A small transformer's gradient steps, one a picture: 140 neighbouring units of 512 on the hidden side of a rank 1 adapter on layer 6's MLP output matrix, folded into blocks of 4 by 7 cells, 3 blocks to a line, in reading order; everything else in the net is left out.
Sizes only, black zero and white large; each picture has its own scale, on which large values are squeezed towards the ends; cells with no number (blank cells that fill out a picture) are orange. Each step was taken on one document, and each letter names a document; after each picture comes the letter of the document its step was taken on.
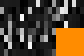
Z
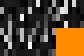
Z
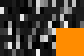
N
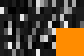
N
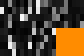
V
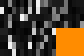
V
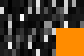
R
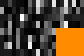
N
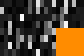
R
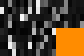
V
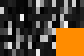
N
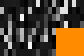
Z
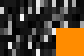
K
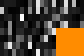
K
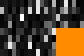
K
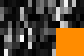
Z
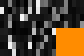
V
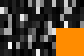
N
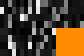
V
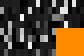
Z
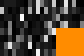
K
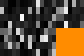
R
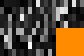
Z
